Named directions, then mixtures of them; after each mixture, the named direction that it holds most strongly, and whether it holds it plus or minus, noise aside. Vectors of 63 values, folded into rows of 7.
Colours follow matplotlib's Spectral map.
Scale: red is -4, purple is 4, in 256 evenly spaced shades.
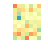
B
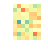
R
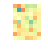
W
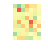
W, minus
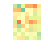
W, minus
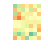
B, minus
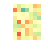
R, minus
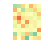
B, minus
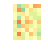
R, minus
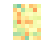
B, minus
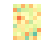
B, minus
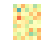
B, minus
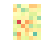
R, minus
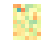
W, plus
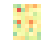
W, minus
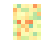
R, minus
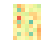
B, minus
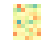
W, plus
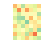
B, plus
